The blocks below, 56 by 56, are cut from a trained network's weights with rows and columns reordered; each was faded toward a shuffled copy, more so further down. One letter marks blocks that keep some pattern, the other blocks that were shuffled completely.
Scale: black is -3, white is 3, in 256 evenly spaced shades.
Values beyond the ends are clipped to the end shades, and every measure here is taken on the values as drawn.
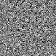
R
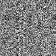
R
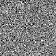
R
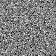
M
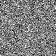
M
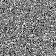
M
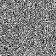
R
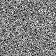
M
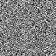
R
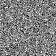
M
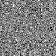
R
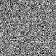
R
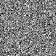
R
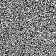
M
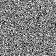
M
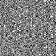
R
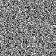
R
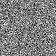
M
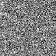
R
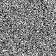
M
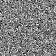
M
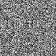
R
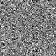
R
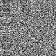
R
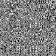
R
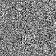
R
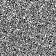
M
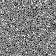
M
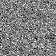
R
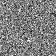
M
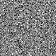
R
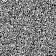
M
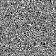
R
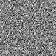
R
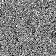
M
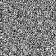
R
